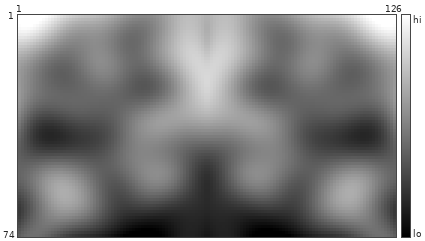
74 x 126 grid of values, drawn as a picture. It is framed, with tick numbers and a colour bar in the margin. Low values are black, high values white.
Slope: up to the top. Mirror symmetry: left to right. Ninth with the lowest average: bottom middle. Lone odd cells: none.
